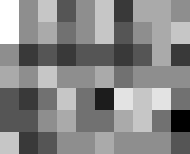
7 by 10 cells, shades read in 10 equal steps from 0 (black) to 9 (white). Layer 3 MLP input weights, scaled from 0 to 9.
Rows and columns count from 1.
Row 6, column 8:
7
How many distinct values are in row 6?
6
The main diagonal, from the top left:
9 5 3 5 4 4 5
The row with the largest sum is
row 2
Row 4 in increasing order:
4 5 5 5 5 5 5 6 6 7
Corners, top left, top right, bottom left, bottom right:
9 5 7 3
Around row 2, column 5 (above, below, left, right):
5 3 4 7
